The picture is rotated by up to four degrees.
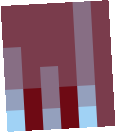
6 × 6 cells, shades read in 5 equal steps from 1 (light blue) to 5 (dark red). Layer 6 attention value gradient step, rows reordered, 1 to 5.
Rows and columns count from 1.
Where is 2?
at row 5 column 1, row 5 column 5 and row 6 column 3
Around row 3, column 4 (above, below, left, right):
4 4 4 3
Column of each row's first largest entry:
1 1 2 2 2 2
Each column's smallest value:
1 4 2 4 1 4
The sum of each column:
17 26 20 26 15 24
